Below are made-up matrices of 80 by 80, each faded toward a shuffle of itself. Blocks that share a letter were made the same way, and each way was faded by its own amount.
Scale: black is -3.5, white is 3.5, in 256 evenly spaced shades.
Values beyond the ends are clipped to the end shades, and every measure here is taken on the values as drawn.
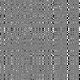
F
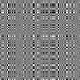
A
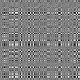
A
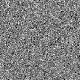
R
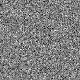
R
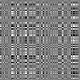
A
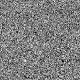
R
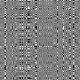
F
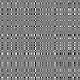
A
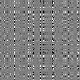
F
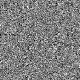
R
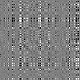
F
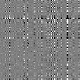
F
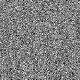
R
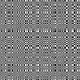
A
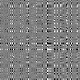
F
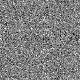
R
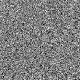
R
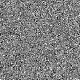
R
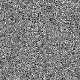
R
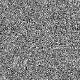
R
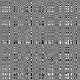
F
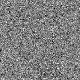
R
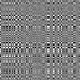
A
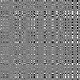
F
